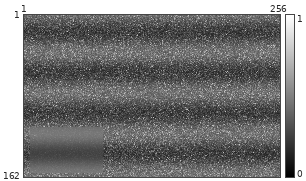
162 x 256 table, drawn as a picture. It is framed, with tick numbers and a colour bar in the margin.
Odd patch: calmer, in the bottom left. Calmest part: bottom left. Stripes: horizontal, repeating 4 times. Odd rows or columns: none. Slope: none.
